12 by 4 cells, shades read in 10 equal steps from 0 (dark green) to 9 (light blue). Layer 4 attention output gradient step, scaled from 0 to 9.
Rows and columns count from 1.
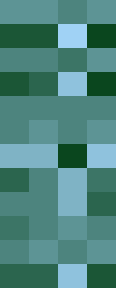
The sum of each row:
19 11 16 11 16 18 22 16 17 16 18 13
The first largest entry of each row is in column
1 3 4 3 1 2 4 3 3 3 2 3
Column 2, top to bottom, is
5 1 4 2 4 5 7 4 4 4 5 2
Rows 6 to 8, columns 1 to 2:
4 5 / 7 7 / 2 4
